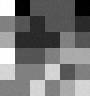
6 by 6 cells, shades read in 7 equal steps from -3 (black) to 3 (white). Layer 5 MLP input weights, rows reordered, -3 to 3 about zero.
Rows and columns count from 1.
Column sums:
9 -7 -4 -2 -1 -3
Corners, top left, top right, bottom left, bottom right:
3 -3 0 2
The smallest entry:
-3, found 2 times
